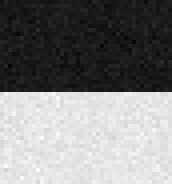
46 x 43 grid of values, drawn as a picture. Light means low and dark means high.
It is made of 2 by 1 panels. Panel 1,1: very high, fine-grained, faint in contrast. Panel 2,1: very low, fine-grained, faint in contrast.
